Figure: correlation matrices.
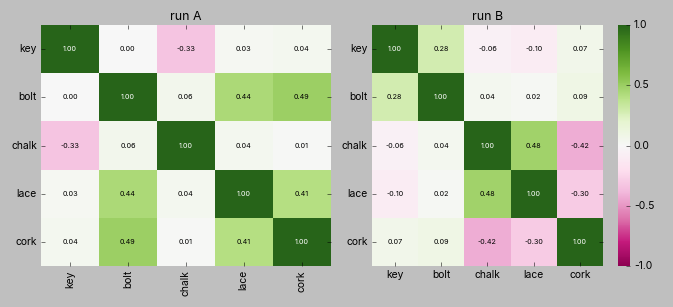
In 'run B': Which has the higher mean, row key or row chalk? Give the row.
key
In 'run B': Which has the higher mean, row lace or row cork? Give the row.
lace
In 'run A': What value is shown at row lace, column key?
0.03
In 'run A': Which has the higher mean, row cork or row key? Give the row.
cork
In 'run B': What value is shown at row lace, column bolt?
0.02
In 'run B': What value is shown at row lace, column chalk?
0.48
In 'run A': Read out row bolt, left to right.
0.00 1.00 0.06 0.44 0.49
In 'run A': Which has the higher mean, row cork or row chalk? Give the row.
cork
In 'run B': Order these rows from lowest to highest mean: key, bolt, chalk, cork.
cork, chalk, key, bolt
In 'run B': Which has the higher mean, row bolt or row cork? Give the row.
bolt
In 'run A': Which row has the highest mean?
bolt
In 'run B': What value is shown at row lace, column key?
-0.10
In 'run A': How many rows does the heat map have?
5
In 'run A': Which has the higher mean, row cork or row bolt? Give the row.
bolt
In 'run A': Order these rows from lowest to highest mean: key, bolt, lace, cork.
key, lace, cork, bolt
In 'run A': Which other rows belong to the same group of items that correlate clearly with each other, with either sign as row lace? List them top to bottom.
bolt, cork
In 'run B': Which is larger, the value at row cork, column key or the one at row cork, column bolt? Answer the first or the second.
the second
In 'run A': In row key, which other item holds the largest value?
cork
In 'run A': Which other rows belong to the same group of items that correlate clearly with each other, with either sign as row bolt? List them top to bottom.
lace, cork
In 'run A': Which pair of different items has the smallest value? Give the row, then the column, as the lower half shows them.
chalk, key
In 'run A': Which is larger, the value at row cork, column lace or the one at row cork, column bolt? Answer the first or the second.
the second
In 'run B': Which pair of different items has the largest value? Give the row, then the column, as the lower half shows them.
lace, chalk
